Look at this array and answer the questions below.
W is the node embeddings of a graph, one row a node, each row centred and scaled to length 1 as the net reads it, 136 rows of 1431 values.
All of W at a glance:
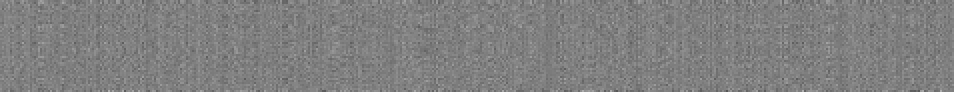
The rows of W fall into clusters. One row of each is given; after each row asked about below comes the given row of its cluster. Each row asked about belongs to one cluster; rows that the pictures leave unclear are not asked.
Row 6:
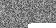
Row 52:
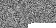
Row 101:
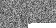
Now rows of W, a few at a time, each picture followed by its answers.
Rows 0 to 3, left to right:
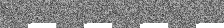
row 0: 101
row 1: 101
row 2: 101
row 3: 101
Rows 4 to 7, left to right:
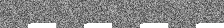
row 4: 101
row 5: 101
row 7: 101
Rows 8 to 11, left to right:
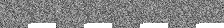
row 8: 6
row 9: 6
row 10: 52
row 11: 52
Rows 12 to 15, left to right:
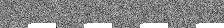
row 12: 52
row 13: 6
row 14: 6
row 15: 6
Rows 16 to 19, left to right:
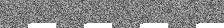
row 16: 101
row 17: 101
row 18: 52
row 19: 101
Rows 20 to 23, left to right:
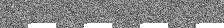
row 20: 6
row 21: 52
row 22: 101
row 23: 52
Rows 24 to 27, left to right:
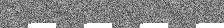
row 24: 52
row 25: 101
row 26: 52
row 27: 101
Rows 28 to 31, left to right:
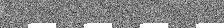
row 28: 6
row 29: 52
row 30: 52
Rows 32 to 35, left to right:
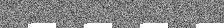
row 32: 52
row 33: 52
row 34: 52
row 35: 6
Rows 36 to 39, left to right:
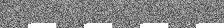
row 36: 52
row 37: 101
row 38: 101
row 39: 101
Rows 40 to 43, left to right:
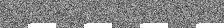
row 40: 101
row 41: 101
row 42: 6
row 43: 6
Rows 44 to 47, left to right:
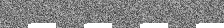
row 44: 101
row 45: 6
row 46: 101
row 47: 101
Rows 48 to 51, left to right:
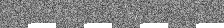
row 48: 52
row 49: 6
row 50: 6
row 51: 101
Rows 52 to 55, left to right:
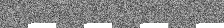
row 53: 101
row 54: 6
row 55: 101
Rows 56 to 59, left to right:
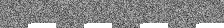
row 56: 52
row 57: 101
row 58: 6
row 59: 52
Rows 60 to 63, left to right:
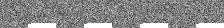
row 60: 52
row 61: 101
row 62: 6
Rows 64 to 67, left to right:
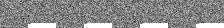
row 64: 101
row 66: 101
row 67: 6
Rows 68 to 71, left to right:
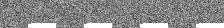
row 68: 52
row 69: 101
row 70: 101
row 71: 6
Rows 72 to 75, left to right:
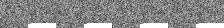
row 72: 6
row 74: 6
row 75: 6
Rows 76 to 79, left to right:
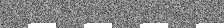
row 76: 101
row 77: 6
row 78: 6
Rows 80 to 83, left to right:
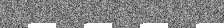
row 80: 6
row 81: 101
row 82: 52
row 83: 6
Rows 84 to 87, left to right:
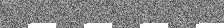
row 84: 101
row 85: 101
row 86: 101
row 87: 52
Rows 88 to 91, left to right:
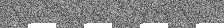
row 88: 52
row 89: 101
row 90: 6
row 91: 52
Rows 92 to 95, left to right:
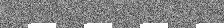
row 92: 6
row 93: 101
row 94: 101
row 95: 6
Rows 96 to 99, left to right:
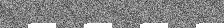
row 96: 101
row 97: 52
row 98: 101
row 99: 52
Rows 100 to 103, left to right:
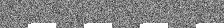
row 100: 52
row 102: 52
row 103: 6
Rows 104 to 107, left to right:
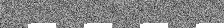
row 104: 6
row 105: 52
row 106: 101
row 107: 52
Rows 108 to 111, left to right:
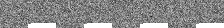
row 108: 101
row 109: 6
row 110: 52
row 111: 6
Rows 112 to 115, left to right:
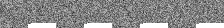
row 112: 101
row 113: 52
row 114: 52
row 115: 6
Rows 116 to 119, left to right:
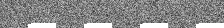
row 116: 52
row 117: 101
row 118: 101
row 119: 101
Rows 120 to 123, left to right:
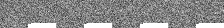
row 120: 52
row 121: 101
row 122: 52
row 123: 101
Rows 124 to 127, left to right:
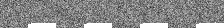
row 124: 52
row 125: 101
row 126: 6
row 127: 6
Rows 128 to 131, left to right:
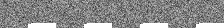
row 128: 52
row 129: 101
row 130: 6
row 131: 52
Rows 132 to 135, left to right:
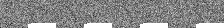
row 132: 6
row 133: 52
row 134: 52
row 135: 6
